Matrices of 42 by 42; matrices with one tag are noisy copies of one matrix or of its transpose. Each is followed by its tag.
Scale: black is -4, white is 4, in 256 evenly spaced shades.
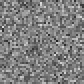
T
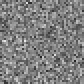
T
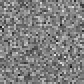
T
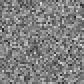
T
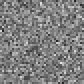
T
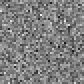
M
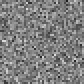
T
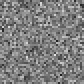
T
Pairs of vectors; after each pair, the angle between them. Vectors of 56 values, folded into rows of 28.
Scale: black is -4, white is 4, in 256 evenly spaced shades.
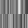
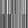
orthogonal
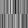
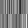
partly opposed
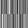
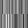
orthogonal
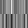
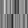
partly aligned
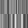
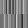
partly opposed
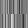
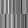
partly aligned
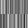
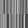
partly opposed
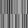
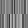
partly aligned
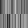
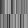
nearly parallel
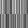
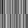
partly opposed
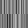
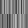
nearly parallel
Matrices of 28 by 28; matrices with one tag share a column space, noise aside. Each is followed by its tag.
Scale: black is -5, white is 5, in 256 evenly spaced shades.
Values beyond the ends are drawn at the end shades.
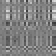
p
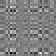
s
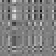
p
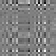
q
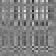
p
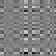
s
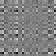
s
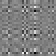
s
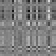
p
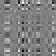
q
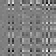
q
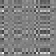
s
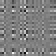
s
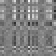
p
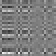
s
